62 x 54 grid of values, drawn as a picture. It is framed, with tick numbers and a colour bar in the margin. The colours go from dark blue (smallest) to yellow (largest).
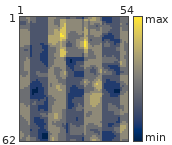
Stripes running up and down repeat 3 times from left to right. The top middle is the ninth with the highest average. Overall the values sit about 40% of the way up the scale. In the top middle lies a patch that is higher than the rest.
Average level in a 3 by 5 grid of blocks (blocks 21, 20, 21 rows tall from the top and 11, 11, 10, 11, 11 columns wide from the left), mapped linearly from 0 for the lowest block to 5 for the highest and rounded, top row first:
25552
24051
23142
